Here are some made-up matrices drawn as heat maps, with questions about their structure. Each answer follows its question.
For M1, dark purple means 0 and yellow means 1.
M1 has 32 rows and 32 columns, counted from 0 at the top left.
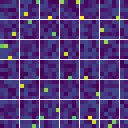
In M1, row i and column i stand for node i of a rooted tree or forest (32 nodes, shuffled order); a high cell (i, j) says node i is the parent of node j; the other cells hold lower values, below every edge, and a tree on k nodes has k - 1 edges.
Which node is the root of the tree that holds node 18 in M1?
4
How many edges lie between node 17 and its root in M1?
6
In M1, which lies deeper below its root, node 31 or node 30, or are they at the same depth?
the same depth
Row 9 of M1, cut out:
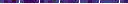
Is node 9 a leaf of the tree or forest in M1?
yes
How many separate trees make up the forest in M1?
3
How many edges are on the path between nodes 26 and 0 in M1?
5
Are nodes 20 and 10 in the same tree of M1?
yes
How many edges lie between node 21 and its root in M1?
6
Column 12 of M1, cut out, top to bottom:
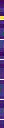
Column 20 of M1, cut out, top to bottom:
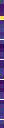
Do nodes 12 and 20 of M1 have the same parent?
yes
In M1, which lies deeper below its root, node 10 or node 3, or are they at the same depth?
the same depth
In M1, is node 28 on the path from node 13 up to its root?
no
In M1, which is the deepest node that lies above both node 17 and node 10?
29
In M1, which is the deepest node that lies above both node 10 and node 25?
29
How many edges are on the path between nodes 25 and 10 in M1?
9
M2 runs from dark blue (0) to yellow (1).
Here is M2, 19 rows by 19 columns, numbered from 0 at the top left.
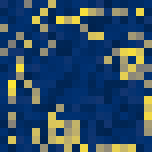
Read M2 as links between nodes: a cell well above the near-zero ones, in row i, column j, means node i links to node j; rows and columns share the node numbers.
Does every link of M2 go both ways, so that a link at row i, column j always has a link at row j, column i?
yes
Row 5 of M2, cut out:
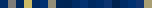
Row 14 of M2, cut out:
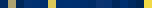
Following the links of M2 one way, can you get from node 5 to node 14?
yes
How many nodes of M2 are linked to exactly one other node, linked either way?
0
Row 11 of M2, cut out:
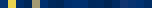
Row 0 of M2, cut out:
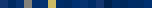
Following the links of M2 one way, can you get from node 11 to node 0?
yes
